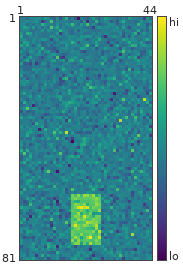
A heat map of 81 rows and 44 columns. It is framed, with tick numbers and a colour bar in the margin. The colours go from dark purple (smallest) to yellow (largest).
The ninth with the highest average is the bottom middle. Most values sit low, with a long tail of high ones. In the bottom middle lies a patch that is higher than the rest.
